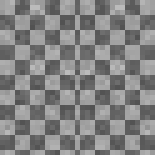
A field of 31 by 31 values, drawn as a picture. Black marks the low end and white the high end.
It is mirror symmetric from left to right. There is no seam. The values fall into two levels. A checkerboard runs through the table. No row or column stands out. No overall slope runs across the table.
